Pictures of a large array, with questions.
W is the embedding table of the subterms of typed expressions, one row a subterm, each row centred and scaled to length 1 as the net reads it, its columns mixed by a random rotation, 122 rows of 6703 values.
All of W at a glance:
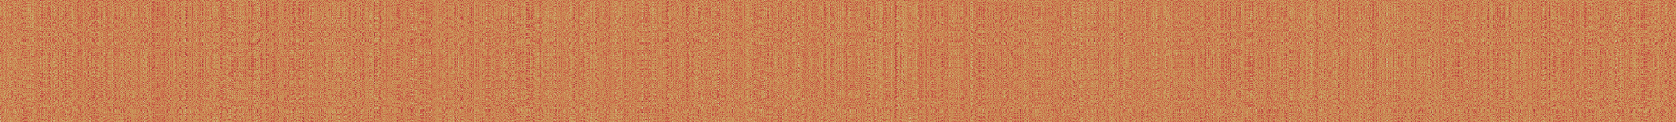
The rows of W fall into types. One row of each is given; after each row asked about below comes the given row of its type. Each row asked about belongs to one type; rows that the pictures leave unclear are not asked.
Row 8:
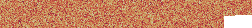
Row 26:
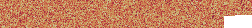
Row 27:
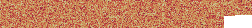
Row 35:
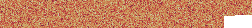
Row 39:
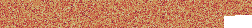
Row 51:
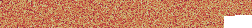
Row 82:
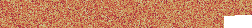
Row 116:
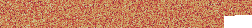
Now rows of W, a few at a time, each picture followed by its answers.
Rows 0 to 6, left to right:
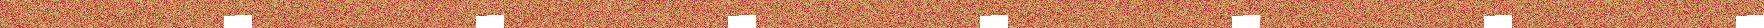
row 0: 82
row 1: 51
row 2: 35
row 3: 39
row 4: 26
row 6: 39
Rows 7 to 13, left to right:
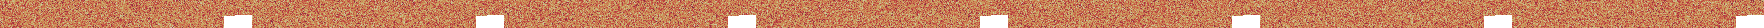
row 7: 82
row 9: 35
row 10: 26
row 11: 39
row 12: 8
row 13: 27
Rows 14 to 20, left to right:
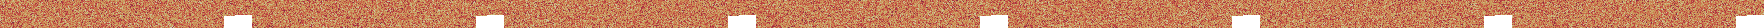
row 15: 27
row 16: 116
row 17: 26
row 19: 116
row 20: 51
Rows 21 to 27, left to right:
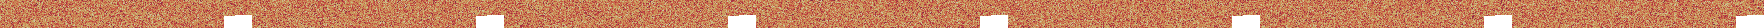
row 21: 8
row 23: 39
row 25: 116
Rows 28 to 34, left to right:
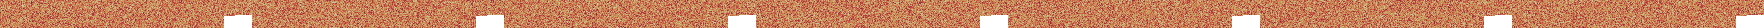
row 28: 51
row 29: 27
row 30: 39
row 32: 51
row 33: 35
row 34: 35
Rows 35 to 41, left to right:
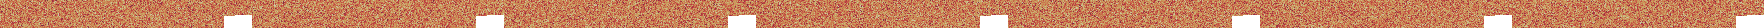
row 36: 51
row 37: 116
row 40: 39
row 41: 39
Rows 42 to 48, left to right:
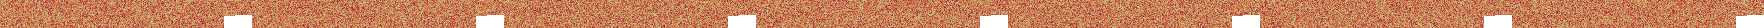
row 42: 8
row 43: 8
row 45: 26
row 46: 39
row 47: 82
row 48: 26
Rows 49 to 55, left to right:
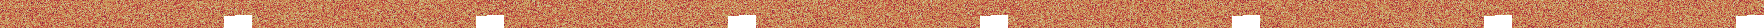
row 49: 51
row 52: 116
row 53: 116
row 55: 39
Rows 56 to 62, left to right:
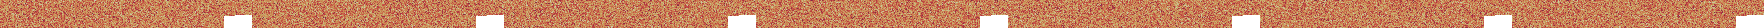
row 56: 35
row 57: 39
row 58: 27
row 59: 27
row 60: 116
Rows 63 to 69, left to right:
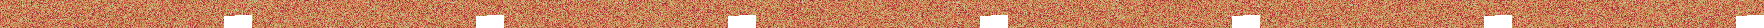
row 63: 51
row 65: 35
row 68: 116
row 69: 8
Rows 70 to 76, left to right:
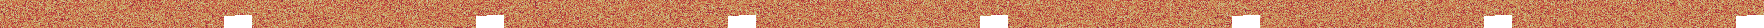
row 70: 35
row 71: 116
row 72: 51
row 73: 35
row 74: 27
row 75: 51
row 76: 35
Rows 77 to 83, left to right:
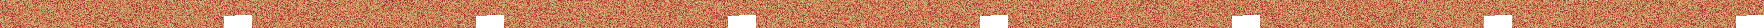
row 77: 82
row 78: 35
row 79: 27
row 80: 116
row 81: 35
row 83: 35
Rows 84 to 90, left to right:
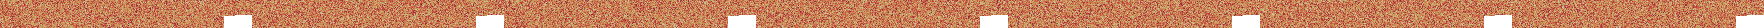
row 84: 82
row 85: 26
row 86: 82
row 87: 26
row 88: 116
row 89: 35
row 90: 27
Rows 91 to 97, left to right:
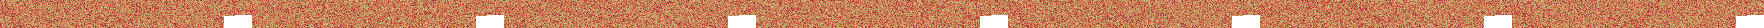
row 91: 82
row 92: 39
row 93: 8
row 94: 27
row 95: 82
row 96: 82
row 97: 82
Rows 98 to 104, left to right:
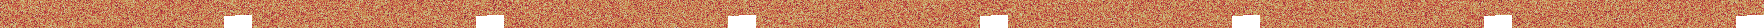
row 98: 26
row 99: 26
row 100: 82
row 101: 116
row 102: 35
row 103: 27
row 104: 35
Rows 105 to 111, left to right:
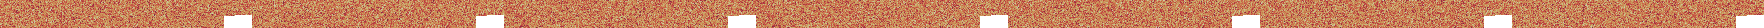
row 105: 116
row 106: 51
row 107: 26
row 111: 39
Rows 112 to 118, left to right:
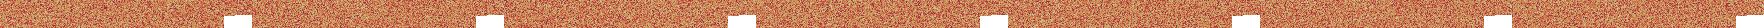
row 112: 116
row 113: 39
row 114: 51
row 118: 39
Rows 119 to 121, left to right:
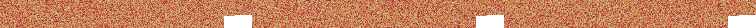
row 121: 39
